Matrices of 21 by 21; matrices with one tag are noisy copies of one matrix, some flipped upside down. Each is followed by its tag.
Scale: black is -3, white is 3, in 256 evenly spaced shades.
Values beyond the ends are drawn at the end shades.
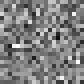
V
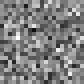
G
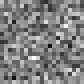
G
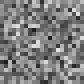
G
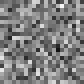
V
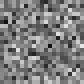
G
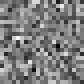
V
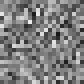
V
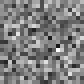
G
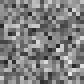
G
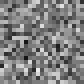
V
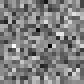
G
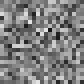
V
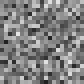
G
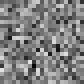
V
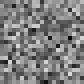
G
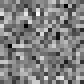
V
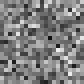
G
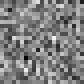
V
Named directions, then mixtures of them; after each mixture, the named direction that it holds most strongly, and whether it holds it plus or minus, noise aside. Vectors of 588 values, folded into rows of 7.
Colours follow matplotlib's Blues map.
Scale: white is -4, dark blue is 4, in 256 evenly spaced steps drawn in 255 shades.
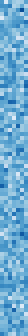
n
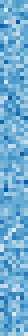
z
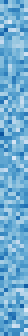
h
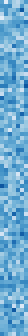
n, plus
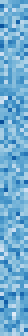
z, plus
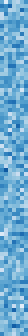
n, plus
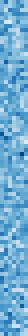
h, plus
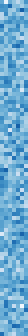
n, plus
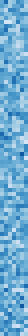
h, plus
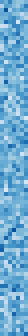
z, minus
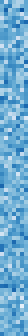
n, plus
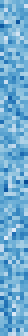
z, plus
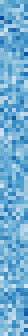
h, minus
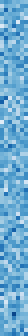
z, minus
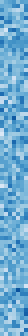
h, minus
